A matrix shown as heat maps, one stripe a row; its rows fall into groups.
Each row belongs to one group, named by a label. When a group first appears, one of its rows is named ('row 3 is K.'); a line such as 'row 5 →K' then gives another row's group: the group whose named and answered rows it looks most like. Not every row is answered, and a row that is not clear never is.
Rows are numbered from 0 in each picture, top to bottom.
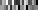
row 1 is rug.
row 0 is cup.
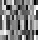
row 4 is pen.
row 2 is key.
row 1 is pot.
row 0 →cup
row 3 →pen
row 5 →pen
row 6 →key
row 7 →rug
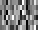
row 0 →rug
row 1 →key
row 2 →rug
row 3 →cup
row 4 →rug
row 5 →key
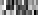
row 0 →pen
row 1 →pot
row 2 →cup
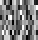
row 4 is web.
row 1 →pot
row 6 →cup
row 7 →key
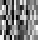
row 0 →web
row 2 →rug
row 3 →web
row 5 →pot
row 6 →pot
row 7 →cup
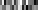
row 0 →cup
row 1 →key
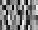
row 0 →pen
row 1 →web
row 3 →rug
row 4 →rug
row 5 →pen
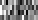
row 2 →pot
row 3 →pen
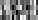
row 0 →key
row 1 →key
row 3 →web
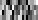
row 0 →pot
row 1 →cup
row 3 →key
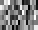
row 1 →cup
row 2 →rug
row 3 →key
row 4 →rug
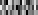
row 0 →rug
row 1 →web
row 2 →rug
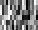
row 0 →rug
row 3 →key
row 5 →pen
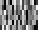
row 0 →cup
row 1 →web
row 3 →rug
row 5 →cup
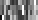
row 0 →key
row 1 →pen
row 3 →pot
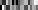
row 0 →web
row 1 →pen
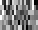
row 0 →cup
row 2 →pot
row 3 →cup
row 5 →key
